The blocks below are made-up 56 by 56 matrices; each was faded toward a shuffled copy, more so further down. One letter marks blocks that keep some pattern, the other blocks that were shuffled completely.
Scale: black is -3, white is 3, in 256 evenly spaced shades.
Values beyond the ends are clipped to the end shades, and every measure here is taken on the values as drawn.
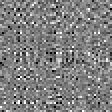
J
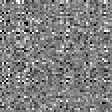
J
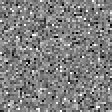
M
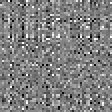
J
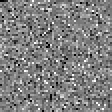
M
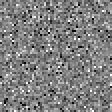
M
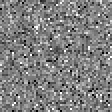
M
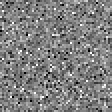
M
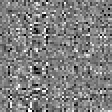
J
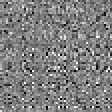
J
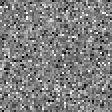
M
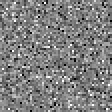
M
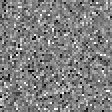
M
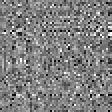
J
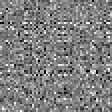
J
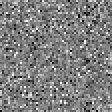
M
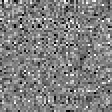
J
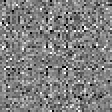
J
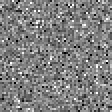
M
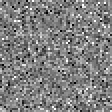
M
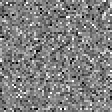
M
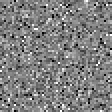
M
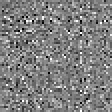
J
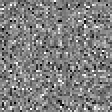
J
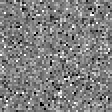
M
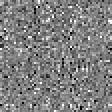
J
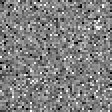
M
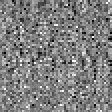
J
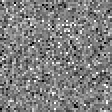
M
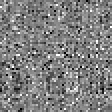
J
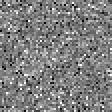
M
